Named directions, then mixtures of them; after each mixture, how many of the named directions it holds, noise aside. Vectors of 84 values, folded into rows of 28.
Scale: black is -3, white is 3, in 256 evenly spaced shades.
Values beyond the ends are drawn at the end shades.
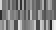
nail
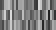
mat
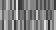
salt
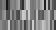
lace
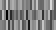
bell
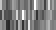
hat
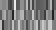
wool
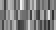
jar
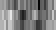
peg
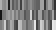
one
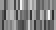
one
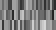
three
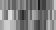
one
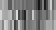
three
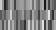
three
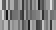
two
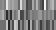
three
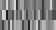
three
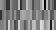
two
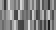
one
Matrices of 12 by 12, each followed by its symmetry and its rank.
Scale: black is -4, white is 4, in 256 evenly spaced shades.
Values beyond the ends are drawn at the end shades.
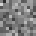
antisymmetric, full rank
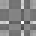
symmetric, rank one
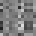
neither, rank two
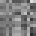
neither, rank two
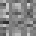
neither, rank two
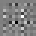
antisymmetric, rank two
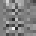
neither, rank two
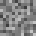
symmetric, full rank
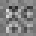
antisymmetric, rank two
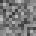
symmetric, full rank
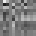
neither, rank two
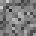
symmetric, full rank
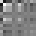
symmetric, rank one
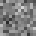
antisymmetric, full rank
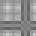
symmetric, rank one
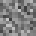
antisymmetric, full rank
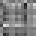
antisymmetric, rank two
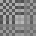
symmetric, rank one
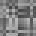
antisymmetric, rank two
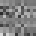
neither, rank two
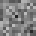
symmetric, full rank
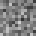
antisymmetric, full rank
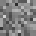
antisymmetric, full rank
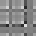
symmetric, rank one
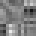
antisymmetric, rank two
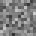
antisymmetric, full rank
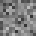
symmetric, full rank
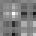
symmetric, rank one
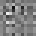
antisymmetric, rank two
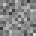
symmetric, full rank
